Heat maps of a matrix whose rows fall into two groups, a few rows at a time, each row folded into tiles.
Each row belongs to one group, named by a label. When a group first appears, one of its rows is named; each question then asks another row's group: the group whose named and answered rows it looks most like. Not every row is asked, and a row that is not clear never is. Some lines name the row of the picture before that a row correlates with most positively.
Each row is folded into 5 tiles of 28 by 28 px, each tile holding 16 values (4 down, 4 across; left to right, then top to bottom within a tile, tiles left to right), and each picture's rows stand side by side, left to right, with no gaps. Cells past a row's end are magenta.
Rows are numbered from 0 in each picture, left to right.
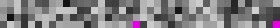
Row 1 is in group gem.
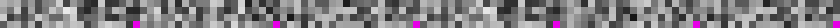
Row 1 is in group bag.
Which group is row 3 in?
gem
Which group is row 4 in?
bag
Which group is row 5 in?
gem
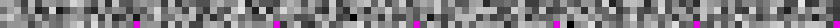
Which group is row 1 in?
bag
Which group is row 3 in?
gem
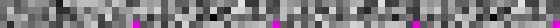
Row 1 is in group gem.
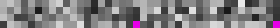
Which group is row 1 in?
gem
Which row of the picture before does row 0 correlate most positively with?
2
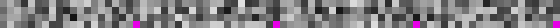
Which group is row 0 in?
bag
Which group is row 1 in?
gem
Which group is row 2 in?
bag
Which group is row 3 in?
gem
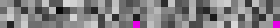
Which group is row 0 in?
bag
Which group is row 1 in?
bag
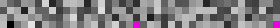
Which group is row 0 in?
bag
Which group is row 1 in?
gem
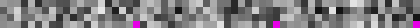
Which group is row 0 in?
bag
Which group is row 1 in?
gem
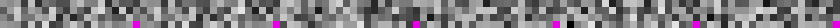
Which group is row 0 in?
bag
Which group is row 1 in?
bag
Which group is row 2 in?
gem
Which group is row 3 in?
gem
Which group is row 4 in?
bag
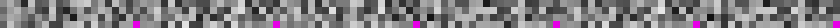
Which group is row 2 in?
bag
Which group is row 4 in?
bag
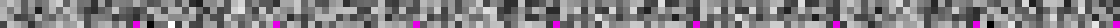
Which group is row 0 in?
gem
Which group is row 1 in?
bag
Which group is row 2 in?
gem
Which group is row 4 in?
gem
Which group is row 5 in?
gem
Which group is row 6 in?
gem
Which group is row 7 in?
bag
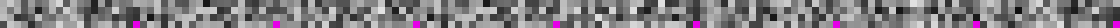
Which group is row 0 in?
gem
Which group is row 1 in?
gem
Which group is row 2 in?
bag
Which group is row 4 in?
gem
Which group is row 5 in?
bag
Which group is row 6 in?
bag
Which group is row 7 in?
gem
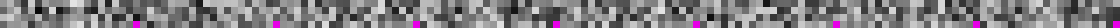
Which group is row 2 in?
bag
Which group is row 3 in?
gem
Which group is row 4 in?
bag
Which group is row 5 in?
gem
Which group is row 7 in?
gem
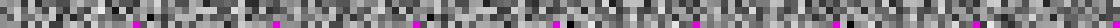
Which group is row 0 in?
bag
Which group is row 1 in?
gem
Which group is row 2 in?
bag
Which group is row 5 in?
bag
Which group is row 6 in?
bag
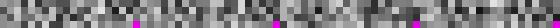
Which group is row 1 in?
bag
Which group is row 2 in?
gem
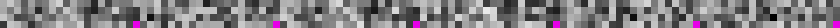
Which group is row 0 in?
gem
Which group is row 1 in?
gem
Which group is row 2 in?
gem
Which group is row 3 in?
gem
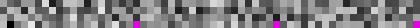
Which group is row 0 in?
bag
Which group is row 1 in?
bag
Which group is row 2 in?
gem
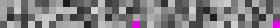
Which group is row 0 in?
gem
